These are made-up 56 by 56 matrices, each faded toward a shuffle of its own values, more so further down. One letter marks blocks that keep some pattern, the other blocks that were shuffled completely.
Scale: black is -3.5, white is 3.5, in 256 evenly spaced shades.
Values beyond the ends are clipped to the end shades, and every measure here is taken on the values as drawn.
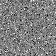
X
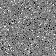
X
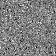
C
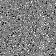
C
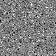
C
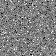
X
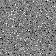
C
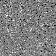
C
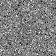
X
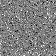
X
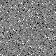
X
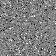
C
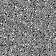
X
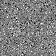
C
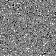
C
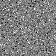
X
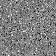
C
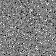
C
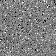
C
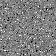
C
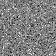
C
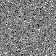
X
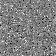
X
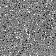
X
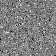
X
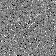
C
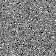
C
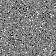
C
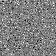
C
